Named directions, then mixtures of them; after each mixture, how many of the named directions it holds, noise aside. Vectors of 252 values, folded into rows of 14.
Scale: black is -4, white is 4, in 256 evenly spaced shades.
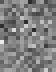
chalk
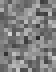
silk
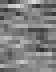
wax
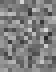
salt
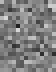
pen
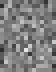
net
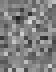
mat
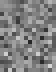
two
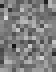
two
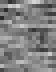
one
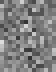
three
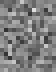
one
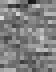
two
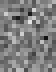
two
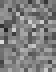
three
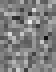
three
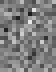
three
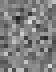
one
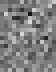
two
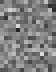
one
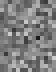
one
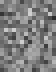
two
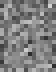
two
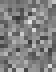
one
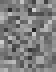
three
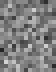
three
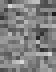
two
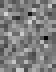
three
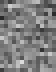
three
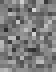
three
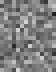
three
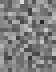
two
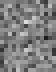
three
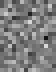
three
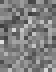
two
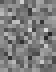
one
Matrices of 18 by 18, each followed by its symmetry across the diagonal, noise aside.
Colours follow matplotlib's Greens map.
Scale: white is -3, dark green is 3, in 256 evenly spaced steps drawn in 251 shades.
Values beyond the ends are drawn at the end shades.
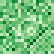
symmetric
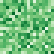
symmetric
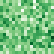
neither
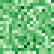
neither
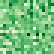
antisymmetric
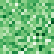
antisymmetric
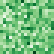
neither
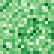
symmetric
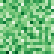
antisymmetric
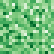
antisymmetric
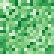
symmetric
